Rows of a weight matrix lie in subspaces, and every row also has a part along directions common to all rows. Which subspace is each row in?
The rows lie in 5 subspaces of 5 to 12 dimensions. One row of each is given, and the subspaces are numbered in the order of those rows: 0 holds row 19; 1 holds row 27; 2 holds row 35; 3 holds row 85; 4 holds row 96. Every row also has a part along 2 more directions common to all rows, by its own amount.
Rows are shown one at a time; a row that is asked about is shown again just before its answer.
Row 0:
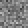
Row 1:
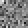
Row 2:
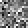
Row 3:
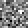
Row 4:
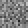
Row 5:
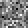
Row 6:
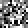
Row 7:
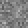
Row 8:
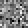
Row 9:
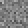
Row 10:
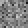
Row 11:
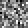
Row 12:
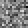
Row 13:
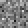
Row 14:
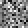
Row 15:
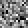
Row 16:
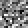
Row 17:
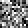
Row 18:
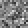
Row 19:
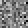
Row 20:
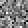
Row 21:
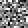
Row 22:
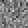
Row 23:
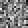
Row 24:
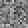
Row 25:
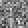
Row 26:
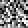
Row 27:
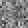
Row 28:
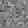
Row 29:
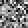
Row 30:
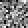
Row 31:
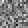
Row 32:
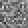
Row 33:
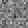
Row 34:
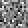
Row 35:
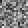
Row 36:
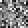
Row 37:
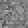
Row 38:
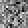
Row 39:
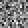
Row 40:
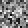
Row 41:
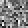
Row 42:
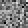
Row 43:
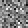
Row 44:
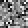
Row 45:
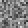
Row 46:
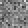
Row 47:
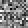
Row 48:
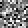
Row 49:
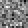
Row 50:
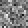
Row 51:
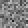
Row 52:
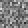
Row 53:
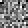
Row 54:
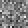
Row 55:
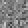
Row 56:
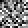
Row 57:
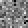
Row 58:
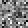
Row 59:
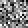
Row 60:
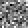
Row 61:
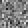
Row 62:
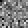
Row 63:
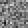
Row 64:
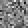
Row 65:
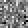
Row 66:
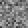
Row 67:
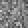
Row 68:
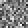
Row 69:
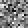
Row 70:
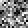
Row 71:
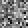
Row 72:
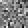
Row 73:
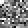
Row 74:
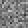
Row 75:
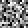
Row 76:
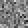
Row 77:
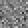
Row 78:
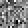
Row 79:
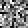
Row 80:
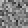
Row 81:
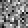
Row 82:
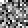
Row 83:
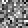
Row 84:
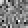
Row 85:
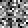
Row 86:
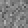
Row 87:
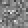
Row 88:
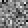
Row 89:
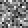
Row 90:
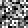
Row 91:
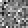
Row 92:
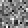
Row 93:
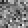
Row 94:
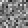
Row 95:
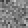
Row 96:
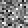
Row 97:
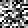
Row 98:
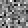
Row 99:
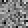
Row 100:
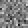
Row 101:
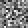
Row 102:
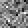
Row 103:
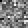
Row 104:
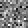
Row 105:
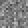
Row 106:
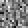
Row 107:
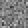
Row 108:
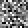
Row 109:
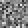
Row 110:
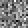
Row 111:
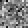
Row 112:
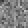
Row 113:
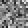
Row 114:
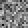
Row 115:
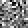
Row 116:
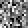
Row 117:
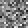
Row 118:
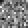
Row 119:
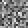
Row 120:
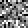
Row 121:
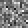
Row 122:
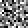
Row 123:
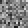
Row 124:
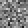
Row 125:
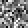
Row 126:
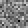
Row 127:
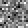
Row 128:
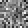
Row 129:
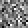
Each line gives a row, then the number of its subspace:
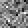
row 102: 2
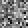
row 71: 2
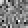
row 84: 0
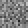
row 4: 3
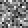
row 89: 4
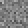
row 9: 1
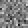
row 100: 3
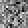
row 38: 2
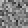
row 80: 3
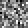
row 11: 2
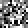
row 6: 2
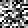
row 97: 0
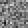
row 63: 0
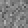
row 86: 0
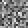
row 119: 1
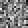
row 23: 3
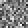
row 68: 0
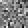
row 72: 4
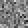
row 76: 0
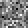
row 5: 4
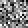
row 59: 0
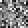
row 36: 3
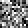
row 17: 3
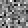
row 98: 3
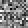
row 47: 1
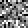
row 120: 4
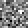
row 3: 0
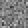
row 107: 4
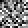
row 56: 0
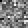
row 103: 3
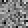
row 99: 0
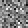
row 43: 2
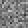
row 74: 1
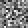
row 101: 4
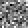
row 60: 2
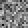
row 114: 0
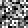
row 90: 4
